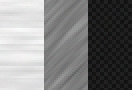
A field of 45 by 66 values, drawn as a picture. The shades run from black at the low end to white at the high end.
It is made of 1 by 3 panels. Panel 1,1: very high, streaked across, faint in contrast. Panel 1,2: middling, slanting up to the right, faint in contrast. Panel 1,3: very low, checkered, faint in contrast.
